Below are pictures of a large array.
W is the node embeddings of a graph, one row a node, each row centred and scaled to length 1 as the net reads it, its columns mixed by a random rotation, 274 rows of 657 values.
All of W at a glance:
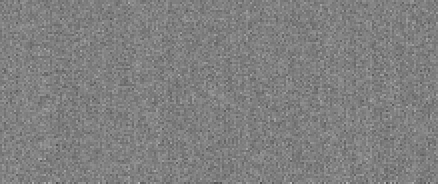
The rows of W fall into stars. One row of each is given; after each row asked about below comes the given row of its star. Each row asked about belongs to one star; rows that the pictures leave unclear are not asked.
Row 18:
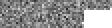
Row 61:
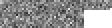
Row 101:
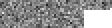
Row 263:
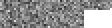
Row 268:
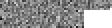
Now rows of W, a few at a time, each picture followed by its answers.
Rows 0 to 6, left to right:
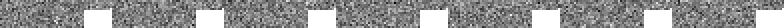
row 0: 268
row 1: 263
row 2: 101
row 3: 268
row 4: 263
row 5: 61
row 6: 101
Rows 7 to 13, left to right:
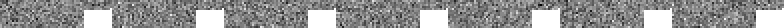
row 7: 101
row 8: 61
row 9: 18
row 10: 268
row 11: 101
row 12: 101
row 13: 18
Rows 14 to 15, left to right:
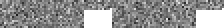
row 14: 61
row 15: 263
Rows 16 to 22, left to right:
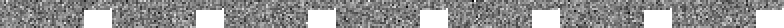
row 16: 61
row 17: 263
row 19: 263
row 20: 268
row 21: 18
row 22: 268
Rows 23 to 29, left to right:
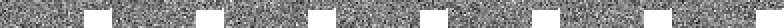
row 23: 101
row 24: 101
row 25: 61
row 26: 18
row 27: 101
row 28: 101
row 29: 18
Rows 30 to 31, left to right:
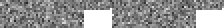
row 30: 18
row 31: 268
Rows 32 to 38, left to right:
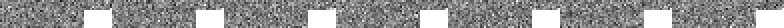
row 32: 61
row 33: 263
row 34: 263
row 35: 61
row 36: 263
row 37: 263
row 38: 101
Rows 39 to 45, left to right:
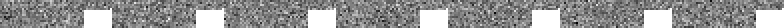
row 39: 263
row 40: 268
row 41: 268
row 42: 268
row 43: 263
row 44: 61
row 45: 18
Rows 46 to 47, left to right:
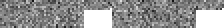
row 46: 268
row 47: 61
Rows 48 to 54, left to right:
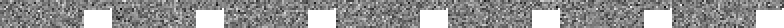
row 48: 101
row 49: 101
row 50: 18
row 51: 61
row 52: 61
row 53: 268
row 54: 263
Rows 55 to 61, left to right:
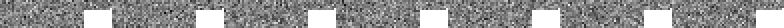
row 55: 268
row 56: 18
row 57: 263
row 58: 101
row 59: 263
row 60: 263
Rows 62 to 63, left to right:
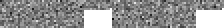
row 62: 263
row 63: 268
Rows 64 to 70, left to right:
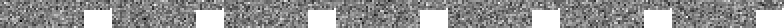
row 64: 18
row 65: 18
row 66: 268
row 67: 268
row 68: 263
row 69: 268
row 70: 101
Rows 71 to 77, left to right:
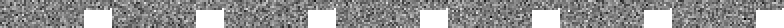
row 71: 263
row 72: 18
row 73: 61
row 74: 263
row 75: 61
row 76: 61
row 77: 18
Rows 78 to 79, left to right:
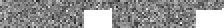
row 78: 61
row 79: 101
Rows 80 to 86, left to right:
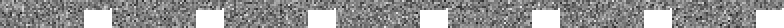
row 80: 263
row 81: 263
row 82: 263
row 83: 18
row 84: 268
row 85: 101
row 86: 268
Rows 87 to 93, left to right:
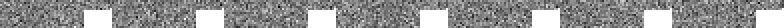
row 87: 263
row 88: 268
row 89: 18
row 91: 263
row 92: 101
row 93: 61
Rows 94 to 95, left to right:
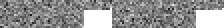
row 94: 101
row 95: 18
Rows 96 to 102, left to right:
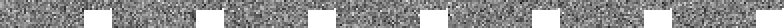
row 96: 61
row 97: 18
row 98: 263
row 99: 268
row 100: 61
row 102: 263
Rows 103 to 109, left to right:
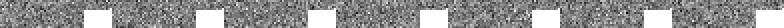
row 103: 18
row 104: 18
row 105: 263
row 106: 263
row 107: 61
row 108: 18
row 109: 101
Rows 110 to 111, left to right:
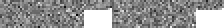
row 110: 61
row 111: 268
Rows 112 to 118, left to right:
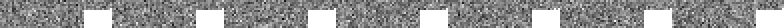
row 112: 268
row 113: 268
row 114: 18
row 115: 61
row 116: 263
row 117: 263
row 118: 101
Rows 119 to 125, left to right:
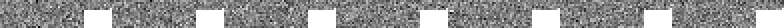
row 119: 61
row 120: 263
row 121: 61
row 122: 18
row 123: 263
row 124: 101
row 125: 263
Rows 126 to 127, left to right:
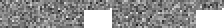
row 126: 18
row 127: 101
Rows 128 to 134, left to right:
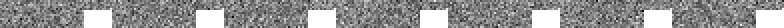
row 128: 18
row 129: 61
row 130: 61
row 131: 61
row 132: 101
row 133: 61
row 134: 263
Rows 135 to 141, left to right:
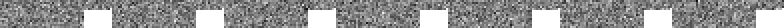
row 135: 18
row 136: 18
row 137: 61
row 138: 101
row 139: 263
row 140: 61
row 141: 263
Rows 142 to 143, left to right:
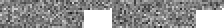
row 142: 18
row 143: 101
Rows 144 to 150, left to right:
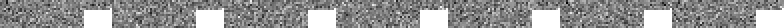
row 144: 101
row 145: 268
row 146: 268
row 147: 263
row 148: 101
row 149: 101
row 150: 101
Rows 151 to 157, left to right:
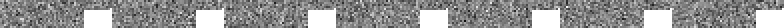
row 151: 61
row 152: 61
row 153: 268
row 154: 101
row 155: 101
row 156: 101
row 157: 61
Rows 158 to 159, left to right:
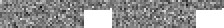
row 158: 61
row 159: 268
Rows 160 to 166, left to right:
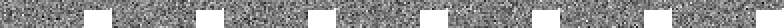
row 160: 263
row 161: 18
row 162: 18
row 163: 61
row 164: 61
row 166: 263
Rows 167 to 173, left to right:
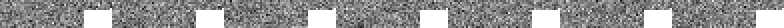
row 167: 263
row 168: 18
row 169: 101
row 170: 18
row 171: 18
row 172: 61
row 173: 18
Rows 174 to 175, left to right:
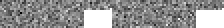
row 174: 263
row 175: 268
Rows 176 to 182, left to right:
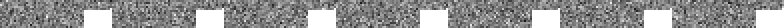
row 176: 263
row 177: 263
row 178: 101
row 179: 263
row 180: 61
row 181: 263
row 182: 268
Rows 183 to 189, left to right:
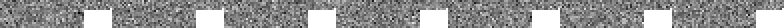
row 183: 18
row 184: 268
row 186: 61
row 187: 18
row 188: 18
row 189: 61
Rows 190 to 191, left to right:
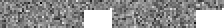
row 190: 18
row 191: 268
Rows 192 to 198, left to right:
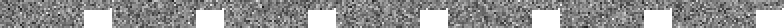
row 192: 101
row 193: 61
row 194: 61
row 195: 61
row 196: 263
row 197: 18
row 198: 101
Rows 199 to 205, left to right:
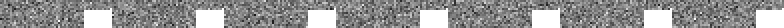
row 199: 268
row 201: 18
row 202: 263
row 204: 101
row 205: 61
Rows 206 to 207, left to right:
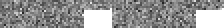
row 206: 268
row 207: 268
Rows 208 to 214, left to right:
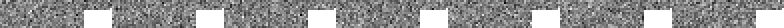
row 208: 61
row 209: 268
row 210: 61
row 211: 61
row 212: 18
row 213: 18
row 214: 18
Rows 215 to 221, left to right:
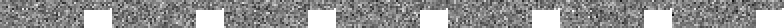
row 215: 61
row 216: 263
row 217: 263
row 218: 61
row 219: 268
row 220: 61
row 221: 61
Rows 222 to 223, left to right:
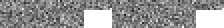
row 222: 263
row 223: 101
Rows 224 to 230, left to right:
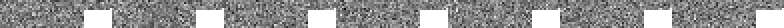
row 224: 18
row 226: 268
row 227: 101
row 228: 61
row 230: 263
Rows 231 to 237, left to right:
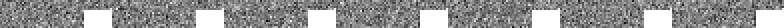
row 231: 18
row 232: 101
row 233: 263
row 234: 268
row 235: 61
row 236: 101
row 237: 263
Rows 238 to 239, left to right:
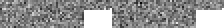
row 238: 18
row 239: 263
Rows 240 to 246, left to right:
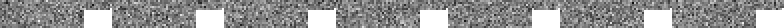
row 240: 101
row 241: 268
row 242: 18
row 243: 263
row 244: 101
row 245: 263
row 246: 61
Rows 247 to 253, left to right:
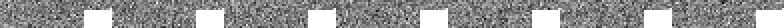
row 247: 61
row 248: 268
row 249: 61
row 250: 268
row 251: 263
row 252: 61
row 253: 268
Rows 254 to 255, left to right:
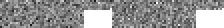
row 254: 268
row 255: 268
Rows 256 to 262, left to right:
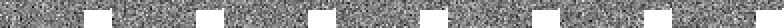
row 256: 18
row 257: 268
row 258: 61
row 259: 101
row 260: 268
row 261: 263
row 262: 18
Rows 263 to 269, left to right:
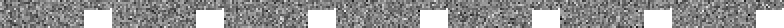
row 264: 61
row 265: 268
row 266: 61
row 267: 101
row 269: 61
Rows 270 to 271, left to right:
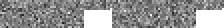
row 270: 101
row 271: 61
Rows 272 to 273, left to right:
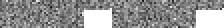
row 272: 268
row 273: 263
